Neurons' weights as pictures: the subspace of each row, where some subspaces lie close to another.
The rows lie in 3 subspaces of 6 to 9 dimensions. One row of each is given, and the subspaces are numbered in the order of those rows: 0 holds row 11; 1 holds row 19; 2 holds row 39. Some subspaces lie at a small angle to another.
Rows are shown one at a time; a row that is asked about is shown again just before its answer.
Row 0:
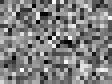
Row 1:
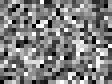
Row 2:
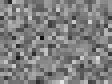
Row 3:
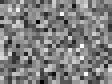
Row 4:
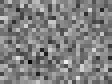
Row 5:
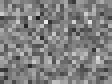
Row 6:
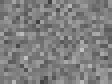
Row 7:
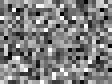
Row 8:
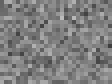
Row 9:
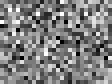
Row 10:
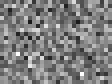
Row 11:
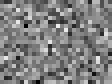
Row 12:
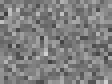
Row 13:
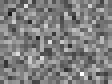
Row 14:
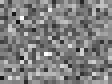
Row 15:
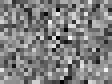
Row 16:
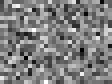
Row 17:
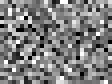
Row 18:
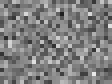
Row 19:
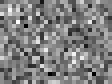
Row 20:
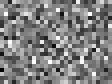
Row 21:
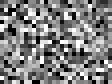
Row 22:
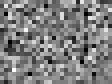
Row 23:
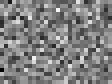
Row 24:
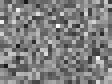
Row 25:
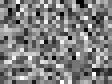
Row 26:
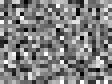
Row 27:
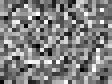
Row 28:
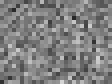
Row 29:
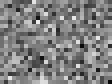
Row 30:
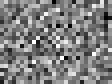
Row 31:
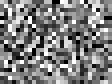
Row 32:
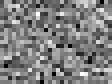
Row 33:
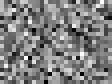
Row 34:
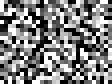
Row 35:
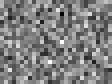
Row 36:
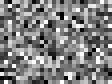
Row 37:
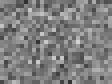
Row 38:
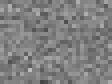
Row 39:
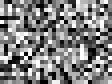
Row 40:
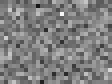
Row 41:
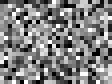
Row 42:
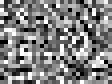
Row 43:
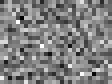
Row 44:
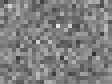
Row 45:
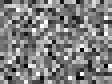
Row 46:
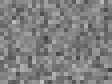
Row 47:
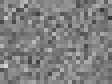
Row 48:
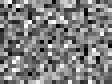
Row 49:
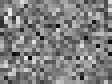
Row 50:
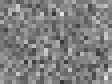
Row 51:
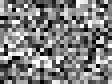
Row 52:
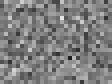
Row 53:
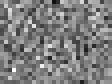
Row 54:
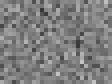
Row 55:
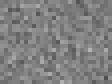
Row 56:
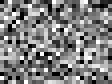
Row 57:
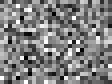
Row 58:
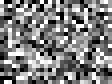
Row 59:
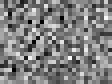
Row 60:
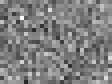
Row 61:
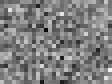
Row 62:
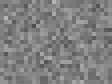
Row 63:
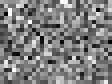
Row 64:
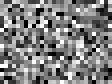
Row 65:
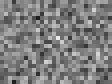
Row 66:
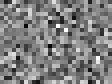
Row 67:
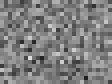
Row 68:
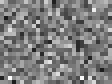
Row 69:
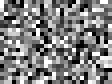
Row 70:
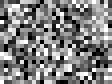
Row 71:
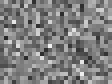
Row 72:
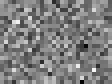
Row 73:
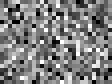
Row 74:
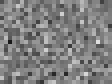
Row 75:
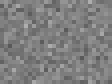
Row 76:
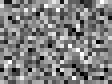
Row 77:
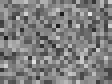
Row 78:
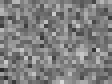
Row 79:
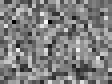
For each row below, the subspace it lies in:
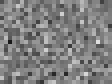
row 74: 2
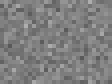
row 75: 0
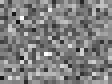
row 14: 1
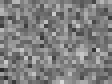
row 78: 1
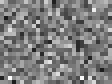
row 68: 1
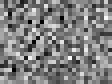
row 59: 1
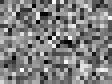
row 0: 1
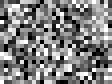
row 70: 2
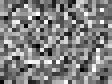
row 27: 1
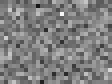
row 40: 2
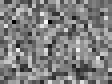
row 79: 2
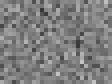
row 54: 1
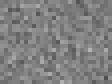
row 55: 1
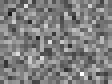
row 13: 1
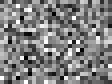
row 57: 2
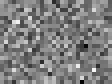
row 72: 2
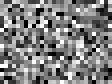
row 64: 2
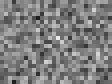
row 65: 1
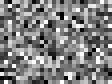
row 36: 2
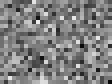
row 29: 2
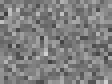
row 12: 0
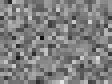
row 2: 0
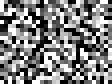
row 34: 2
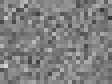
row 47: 1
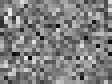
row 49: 0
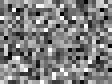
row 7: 2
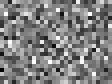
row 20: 0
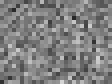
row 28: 2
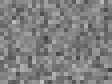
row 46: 2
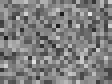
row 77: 0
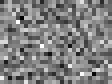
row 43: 1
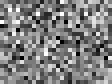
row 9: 0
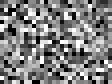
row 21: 1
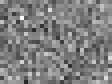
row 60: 1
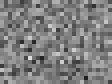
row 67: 1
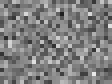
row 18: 0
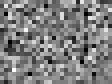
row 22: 0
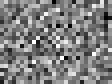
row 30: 1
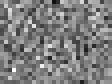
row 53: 0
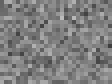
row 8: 2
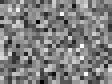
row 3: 2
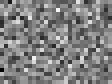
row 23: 0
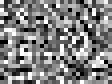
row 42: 1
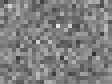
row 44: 1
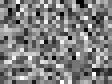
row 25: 1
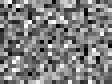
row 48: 0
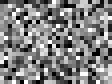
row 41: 0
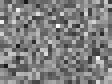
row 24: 0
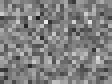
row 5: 1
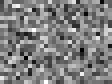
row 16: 2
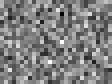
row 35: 1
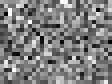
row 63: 0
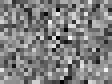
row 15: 0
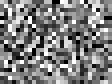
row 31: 0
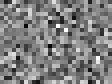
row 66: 0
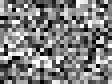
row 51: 2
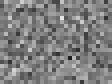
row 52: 2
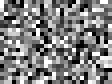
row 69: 2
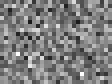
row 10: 1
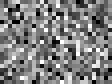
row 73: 1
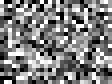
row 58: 2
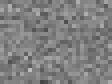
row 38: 2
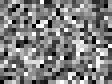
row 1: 2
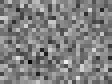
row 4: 1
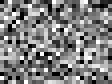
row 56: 1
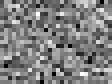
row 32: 2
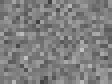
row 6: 2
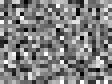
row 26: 0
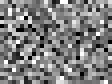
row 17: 0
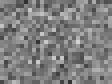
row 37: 1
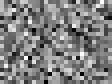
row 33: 2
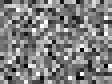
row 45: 2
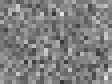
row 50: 1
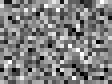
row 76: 2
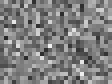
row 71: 2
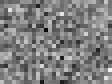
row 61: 2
